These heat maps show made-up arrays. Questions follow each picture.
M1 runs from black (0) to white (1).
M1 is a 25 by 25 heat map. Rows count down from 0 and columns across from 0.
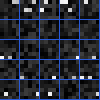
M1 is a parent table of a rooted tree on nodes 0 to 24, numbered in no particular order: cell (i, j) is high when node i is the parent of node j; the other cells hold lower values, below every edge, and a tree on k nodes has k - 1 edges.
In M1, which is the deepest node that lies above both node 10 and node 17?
2
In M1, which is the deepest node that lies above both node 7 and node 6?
2
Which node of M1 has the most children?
0
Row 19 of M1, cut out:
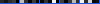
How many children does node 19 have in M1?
5
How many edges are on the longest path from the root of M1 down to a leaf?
2
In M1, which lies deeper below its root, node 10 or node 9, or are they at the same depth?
the same depth
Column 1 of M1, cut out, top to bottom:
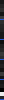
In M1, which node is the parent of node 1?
23
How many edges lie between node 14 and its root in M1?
0
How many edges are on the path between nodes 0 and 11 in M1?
1
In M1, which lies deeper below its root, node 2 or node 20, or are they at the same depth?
node 20
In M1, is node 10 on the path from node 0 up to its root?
no
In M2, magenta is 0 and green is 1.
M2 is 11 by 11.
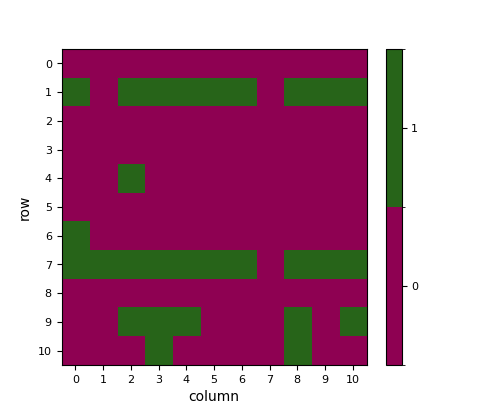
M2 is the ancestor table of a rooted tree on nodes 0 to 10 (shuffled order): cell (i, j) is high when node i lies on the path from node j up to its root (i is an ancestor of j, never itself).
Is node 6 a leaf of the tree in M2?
no
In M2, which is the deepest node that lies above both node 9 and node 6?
1
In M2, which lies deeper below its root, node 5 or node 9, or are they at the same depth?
the same depth
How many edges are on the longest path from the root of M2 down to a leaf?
4
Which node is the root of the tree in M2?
7
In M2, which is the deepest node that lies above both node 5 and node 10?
1
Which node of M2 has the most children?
1
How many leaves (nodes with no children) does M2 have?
5
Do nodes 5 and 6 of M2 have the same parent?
yes
